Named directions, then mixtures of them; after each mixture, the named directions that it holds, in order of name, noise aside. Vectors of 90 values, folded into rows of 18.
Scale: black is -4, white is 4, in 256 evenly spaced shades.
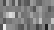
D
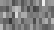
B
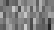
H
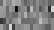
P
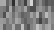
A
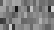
P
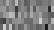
D, P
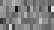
P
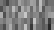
H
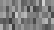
B, P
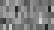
D, P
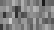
B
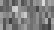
B, H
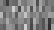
H
